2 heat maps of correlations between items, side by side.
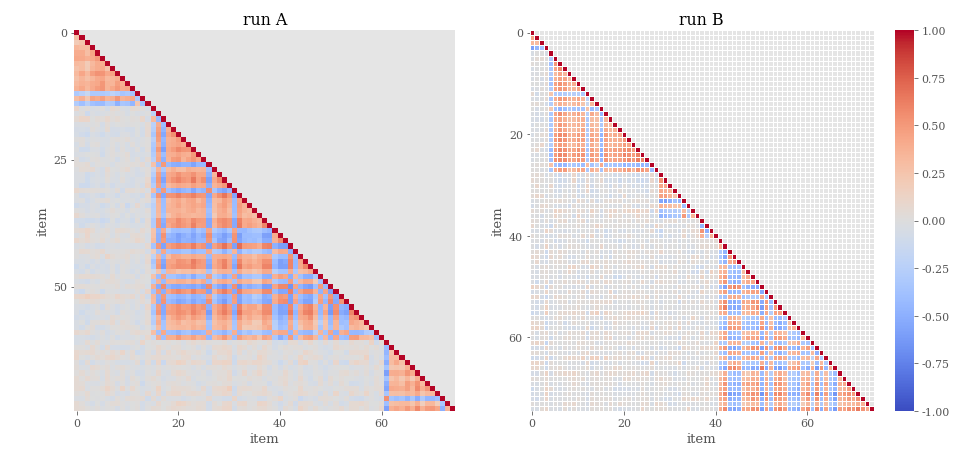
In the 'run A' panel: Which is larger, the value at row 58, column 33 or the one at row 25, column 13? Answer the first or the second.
the first
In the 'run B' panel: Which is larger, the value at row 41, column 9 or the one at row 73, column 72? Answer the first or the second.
the second
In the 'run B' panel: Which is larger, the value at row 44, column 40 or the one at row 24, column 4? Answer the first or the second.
the first
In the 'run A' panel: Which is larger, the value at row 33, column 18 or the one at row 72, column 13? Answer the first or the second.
the first
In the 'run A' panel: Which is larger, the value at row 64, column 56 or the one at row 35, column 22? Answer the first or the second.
the second
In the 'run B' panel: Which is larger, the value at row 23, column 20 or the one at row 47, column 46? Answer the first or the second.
the first
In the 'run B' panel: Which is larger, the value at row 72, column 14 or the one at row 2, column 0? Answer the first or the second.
the second
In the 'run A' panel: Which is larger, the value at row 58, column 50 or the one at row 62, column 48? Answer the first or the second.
the second
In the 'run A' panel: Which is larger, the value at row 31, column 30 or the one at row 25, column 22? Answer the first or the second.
the second
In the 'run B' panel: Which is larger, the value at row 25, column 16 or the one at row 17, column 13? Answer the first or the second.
the first
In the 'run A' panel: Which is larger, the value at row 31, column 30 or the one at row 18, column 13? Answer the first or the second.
the second
